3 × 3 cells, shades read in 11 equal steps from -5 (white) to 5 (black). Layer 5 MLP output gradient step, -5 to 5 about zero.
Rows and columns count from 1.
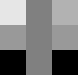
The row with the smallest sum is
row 1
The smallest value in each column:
-4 0 -2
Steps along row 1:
up down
